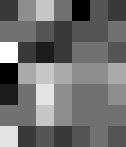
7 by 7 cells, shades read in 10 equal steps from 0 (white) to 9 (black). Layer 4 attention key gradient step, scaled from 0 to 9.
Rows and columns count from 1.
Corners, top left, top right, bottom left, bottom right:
7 7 1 6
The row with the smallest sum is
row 4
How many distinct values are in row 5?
4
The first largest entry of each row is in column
5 4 3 1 1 1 2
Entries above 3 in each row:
6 7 6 3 6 6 6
